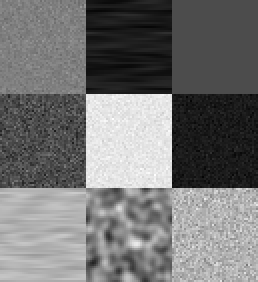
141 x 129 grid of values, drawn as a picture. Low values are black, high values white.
The table splits into 3 rows of 3 panels. Panel 1,1: middling, fine-grained, faint in contrast. Panel 1,2: very low, streaked across, faint in contrast. Panel 1,3: low, flat. Panel 2,1: low, fine-grained. Panel 2,2: very high, fine-grained, faint in contrast. Panel 2,3: very low, fine-grained, faint in contrast. Panel 3,1: high, streaked across, faint in contrast. Panel 3,2: middling, blotchy, strong in contrast. Panel 3,3: high, fine-grained.
